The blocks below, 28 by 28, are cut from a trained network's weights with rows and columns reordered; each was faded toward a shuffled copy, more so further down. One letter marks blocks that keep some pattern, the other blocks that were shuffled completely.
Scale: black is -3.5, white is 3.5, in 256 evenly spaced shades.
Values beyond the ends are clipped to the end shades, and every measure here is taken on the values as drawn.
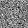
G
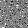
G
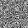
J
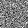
G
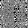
J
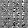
J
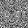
J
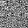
J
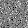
G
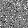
G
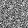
G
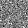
G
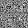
J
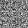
J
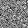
G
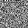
J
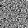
J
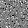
G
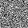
G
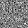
J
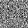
J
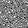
G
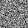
G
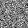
G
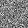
G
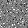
G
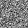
G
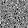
G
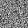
G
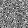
G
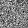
G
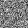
J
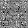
J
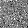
G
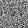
J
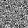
J
